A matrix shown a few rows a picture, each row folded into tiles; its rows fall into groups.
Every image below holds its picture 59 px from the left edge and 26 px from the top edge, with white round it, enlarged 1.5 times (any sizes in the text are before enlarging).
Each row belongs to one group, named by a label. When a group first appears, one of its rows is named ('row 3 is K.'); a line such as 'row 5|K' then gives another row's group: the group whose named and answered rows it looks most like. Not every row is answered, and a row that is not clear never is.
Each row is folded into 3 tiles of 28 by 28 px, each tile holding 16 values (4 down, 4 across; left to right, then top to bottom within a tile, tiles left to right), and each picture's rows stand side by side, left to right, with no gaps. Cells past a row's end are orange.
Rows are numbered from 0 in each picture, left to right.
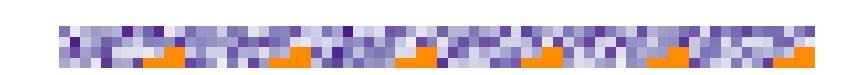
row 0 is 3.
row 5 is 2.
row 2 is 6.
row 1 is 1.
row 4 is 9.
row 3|3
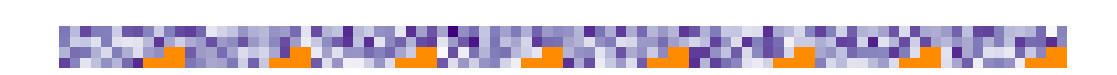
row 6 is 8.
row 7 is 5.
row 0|2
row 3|8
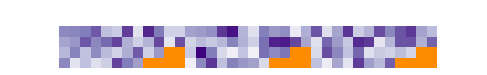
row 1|5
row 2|3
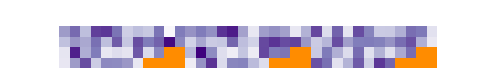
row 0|5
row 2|1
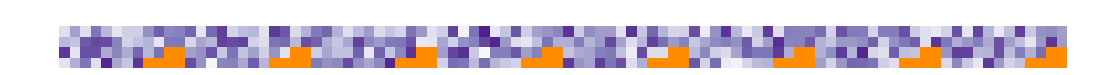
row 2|1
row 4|3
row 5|8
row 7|6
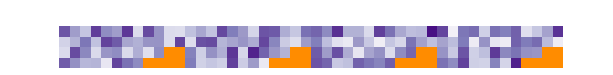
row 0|3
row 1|9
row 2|2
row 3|2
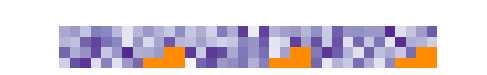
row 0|6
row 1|6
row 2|2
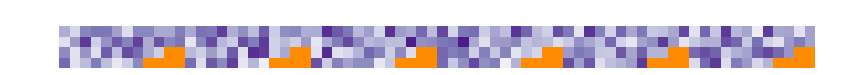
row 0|9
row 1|9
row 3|9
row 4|2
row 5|6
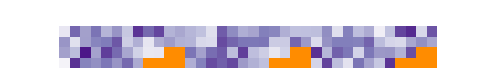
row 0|6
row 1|6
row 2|6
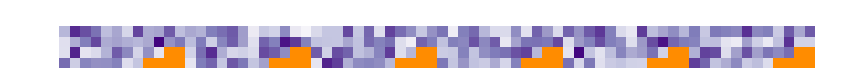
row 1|5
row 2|6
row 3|8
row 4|8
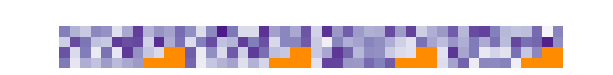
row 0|9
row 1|9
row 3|5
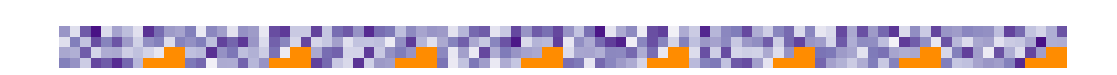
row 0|3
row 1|3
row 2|2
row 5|5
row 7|2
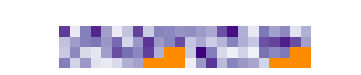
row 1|5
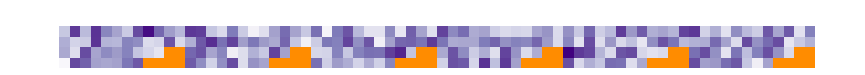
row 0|6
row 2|8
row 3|1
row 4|2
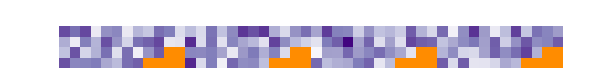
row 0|1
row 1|2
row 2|8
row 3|8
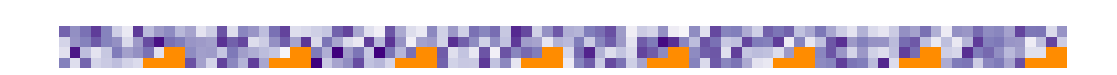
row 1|3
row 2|9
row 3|9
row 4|5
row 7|6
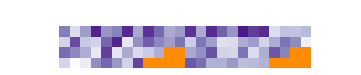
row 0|3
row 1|2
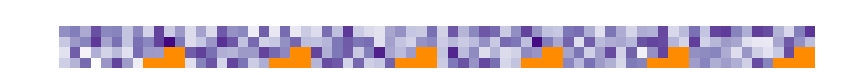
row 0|5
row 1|6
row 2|6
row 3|5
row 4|1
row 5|2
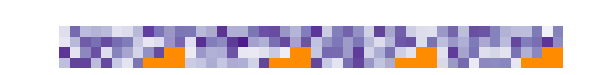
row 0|6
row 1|3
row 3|5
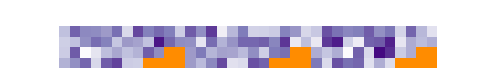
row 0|5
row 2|9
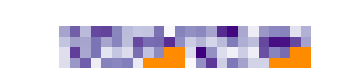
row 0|5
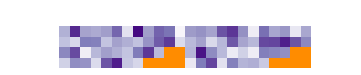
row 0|5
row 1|5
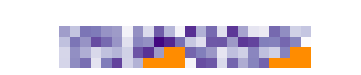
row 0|5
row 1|1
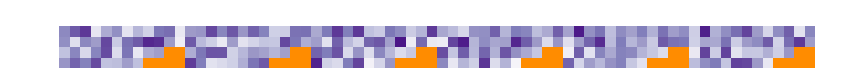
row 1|2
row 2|9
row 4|8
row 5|5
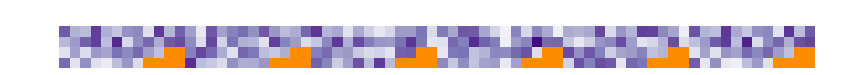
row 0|8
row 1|2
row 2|1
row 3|8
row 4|6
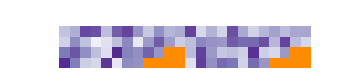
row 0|2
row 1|1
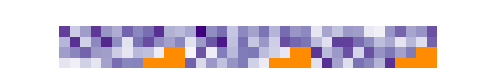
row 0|3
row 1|8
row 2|6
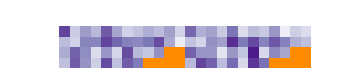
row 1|1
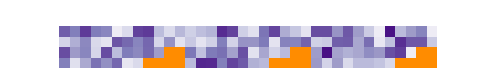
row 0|9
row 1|6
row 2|8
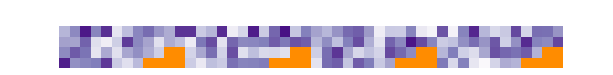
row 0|9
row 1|3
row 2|5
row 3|8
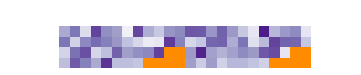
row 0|6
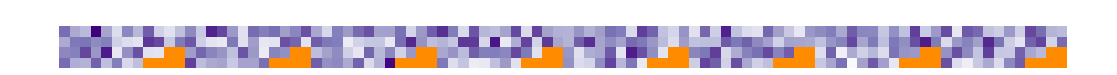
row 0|3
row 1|2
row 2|2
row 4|9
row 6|5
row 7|3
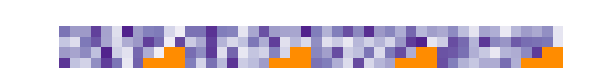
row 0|3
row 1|9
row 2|2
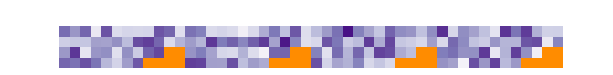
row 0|1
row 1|1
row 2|9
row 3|3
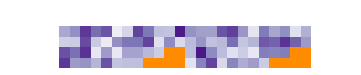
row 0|9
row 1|5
